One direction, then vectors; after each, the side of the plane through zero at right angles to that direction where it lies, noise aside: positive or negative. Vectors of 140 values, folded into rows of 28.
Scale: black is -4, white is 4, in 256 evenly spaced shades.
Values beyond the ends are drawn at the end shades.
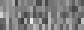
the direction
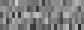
negative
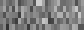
negative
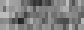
positive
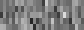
negative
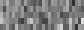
positive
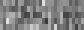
positive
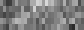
negative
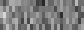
positive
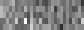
positive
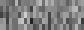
negative
